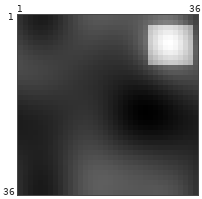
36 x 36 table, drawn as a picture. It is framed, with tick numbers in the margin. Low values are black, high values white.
Most values sit low, with a long tail of high ones. A single bump stands in the top right. The top right is the roughest part. The halves do not mirror each other. The middle left is the smoothest part. The top right is the ninth with the highest average. The middle right is the ninth with the lowest average. In the top right lies a patch that is higher than the rest.
